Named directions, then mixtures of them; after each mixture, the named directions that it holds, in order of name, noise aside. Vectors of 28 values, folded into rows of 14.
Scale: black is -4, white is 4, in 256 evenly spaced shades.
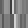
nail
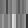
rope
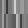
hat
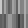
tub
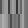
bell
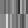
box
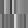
nail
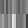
rope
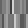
box, nail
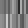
box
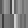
nail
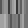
bell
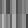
bell, rope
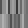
bell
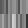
rope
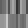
bell, box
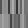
bell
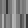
hat, rope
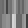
rope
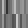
hat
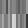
rope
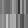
box, rope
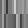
hat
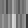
rope
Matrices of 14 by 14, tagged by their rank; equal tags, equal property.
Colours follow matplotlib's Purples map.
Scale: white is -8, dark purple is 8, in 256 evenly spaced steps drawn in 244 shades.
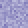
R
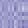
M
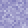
R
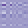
M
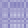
M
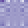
M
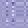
M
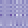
M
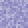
R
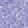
R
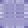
M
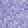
R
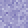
R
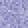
R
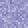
R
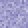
R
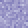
R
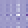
M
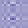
M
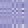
M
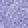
R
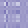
M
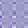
M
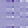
M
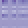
M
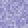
R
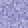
R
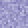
R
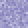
R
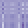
M
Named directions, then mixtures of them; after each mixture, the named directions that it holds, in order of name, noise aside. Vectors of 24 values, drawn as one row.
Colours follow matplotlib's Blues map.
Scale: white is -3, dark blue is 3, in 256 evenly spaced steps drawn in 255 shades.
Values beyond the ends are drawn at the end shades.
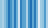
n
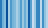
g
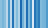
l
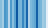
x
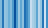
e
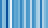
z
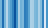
e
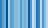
g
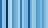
g, z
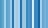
g, l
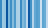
g, n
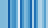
l, n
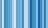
e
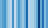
l, n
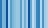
g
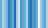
n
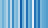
l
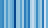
e, g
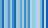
e, x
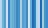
g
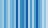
l, x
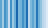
x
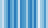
n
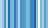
g, n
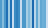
l, x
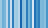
l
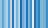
l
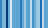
z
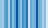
x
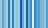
l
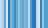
g, n
